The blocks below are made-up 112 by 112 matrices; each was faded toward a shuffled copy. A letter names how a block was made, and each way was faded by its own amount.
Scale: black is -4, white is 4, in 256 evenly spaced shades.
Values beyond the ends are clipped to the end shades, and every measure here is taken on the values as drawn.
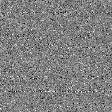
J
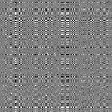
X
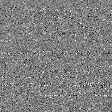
J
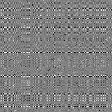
X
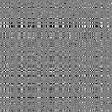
X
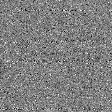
J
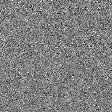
J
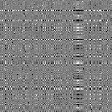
X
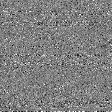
J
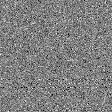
J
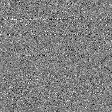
J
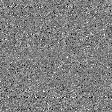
J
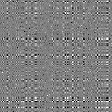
X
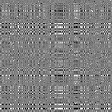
X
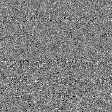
J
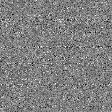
J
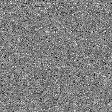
J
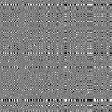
X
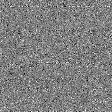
J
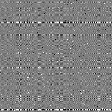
X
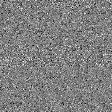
J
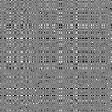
X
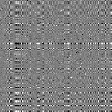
X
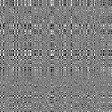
X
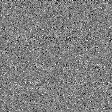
J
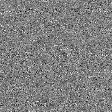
J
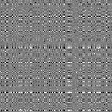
X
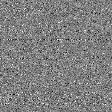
J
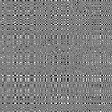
X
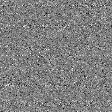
J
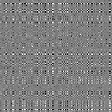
X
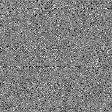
J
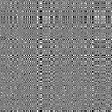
X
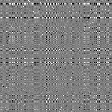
X
